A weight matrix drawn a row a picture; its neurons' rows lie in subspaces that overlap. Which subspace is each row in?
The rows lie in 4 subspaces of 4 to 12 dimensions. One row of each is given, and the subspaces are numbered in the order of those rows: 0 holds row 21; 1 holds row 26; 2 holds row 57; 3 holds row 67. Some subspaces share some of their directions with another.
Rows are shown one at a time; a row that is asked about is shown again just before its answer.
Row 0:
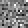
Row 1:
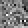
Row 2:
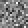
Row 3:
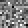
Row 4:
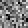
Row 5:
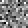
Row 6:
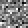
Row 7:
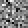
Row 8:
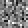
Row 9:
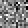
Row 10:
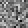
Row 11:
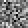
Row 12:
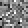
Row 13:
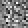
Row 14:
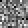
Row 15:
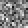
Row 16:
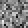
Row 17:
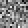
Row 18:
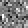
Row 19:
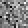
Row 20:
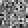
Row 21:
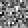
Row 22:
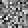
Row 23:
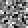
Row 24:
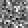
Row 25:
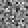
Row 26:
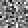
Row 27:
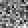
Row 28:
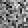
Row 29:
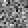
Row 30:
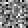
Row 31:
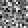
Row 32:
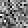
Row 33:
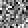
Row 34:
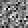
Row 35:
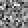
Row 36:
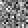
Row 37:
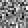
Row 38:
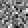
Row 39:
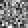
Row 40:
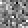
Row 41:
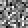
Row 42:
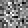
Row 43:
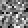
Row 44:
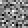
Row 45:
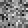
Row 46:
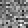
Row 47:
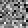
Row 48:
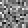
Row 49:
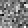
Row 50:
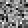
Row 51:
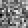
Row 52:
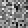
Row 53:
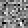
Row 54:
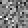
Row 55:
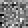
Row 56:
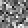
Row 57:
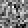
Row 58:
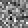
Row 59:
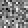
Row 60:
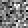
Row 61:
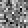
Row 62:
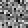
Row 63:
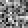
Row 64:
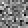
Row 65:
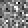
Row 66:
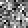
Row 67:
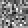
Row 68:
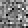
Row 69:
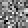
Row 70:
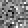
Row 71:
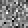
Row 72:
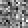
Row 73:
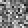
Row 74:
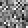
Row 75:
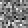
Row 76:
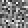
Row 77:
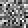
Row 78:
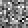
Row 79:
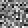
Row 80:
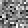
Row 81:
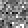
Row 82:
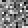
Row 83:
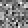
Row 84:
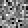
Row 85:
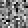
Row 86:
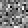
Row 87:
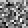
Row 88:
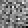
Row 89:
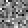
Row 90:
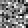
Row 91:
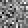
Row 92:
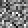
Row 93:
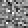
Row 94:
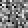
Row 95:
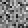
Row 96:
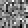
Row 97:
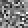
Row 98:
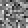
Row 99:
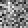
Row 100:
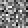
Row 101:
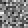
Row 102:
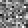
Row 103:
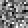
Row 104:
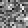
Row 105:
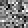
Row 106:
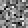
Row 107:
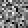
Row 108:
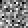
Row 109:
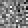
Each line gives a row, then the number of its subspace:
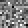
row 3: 3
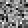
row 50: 3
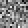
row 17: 2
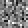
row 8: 1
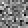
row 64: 3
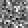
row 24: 3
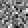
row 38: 1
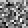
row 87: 0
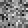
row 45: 3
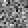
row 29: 0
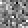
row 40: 1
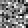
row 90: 3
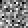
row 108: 0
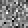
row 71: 0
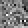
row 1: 0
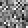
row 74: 0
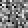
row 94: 3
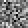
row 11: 0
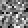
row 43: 1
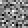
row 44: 0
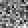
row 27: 2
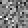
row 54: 1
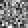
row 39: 3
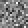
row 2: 1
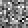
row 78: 0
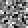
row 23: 1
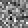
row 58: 3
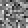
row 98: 3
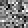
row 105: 0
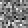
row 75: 3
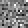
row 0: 3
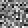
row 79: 0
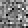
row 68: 0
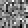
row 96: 0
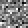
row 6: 0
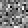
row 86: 0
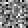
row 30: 3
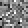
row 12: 0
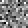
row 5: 0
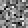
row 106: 3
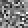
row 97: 0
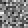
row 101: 3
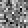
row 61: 0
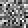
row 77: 0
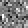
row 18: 3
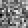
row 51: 0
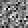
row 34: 0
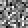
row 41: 3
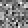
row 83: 3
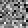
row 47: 0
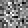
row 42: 0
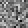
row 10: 0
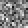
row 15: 3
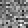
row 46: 3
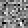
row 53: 0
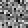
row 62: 3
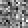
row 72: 0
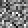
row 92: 2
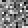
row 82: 1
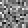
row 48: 0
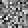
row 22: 1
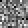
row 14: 3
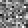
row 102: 3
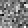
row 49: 0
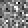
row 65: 1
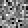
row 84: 1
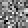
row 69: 1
